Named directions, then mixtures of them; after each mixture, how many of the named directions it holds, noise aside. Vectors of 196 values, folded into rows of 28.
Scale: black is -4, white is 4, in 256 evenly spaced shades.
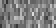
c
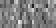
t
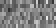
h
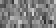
three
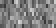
three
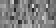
one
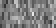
two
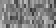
two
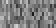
one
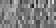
two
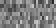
one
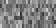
three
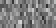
two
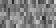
three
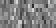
one
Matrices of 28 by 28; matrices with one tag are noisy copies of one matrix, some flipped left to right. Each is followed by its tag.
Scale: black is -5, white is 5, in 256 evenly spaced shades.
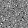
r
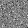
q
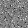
r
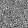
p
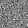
q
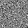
q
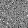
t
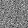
p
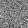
t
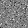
q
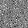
p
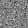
q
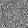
q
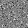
q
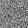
r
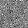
p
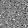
q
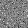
t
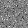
r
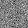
p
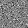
q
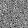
p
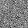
p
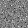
r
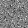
r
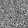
p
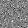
r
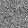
r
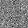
p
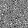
p
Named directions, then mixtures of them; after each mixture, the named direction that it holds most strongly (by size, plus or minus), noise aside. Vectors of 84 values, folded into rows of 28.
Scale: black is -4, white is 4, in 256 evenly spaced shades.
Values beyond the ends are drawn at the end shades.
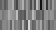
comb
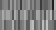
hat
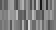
comb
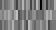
comb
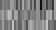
hat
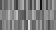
comb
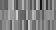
comb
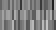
hat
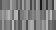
hat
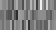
comb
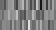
comb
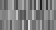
comb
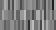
hat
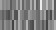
hat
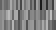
hat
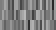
comb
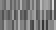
hat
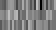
comb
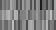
hat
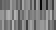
hat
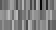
comb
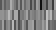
hat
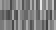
hat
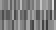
hat
